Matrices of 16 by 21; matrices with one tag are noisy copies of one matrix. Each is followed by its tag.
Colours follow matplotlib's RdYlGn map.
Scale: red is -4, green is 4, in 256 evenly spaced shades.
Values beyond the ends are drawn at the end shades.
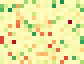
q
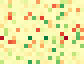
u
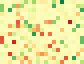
q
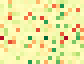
u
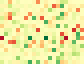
u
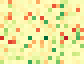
u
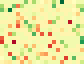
q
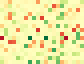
u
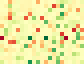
u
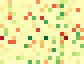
u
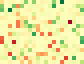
q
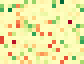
q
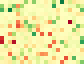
q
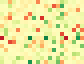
u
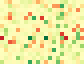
u
